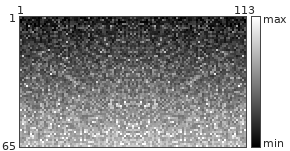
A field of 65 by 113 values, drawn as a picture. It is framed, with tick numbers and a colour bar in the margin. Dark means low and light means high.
Slope: up to the bottom. Odd rows or columns: none. Mirror symmetry: left to right. Stripes: none. Grain: fine.
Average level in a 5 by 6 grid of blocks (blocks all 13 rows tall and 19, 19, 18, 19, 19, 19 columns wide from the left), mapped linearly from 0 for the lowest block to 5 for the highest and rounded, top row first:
0 0 0 0 0 0
1 1 1 1 1 1
2 2 3 3 2 2
4 4 4 4 4 4
5 5 5 5 5 5
